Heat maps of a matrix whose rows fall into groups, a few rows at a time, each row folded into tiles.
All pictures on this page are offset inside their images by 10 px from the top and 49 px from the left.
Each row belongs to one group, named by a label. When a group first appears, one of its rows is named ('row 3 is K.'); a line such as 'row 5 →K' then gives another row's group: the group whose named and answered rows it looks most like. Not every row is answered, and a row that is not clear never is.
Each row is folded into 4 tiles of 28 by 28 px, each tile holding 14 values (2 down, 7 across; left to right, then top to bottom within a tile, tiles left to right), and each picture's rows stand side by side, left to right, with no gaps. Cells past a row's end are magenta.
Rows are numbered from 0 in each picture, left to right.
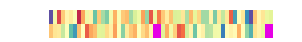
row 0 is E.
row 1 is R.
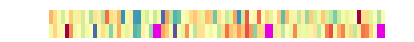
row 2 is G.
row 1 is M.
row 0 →R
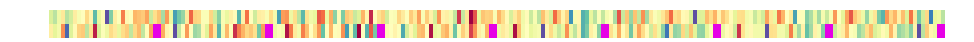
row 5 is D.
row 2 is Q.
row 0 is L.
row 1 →M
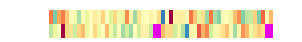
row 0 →Q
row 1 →E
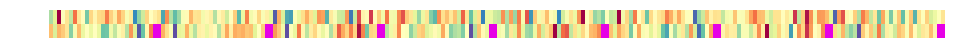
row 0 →D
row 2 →M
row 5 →D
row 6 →L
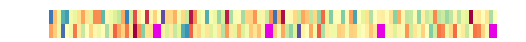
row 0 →M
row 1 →E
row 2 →E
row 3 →G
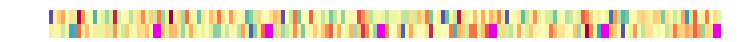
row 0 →E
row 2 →G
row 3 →L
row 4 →G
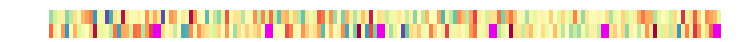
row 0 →L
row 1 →E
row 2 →Q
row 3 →L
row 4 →Q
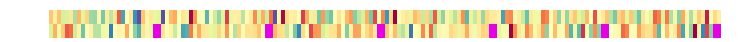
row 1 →E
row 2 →E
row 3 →E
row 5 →Q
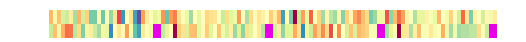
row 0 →R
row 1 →Q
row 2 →G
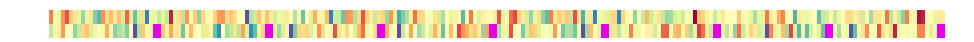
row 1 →D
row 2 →L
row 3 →M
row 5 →G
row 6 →R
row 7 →L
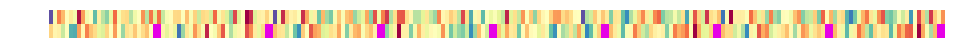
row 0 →E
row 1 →L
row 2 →E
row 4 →D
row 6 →E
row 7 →M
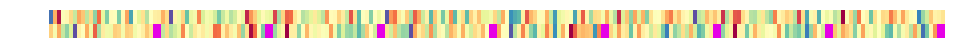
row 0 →E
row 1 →G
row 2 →Q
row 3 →E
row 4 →M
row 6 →Q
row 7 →D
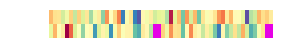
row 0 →R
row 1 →D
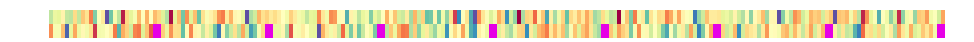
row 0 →L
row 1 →D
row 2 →R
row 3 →R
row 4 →G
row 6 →L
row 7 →E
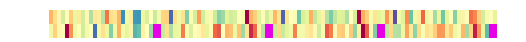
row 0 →R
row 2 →G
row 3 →G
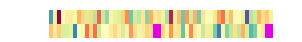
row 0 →E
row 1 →D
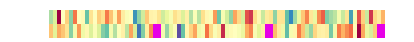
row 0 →D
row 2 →M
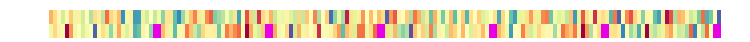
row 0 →R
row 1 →M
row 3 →E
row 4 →M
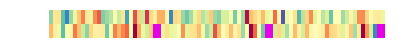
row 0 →M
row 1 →G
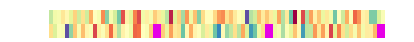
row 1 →D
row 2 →G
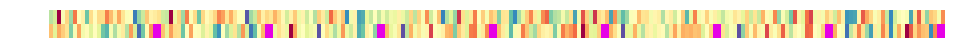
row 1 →D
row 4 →M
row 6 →L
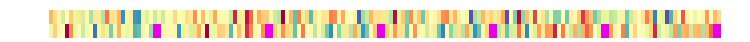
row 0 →R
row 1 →L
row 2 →D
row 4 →G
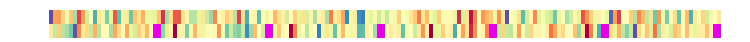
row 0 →E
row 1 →Q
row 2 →R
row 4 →G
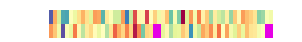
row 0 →M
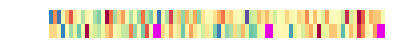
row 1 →D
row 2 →L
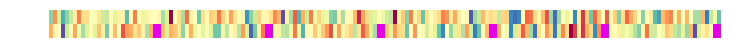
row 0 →M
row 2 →G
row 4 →M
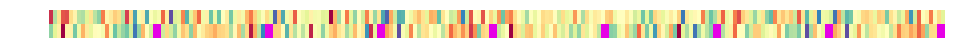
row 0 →Q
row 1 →G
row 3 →M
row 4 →Q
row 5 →R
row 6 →Q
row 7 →M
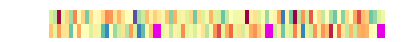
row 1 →G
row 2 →G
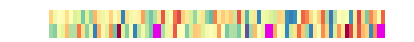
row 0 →R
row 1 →Q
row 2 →M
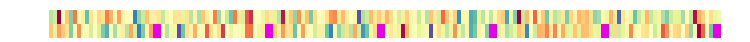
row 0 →D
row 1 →L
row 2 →D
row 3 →R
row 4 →G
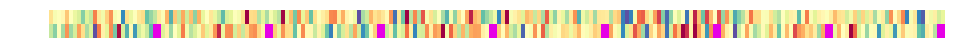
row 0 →R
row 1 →G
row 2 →D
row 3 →G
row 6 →M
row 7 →R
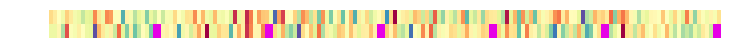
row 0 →R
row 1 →L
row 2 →E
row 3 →E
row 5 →Q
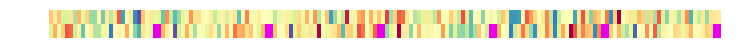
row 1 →M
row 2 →L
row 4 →M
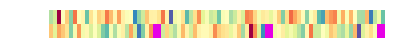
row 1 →G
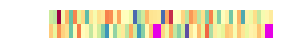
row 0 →D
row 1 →E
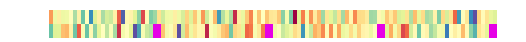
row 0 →R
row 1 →L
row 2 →G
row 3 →R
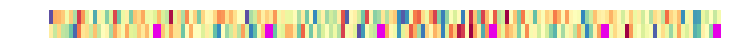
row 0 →E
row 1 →D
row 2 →R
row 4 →D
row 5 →R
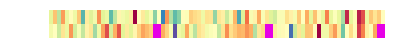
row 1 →M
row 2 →L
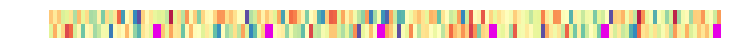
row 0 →R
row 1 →D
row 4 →R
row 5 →E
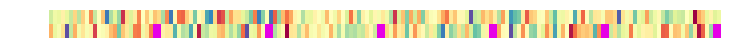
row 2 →Q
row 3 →D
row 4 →M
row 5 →G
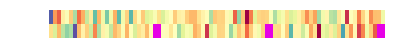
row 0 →E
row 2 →L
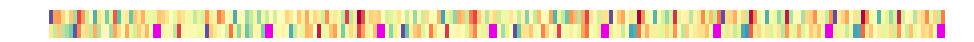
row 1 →R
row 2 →L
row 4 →L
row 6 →E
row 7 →E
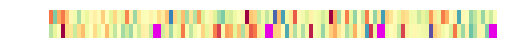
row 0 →Q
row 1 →G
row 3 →R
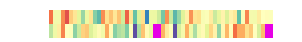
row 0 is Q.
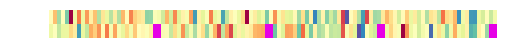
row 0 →G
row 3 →R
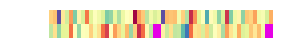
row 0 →G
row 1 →E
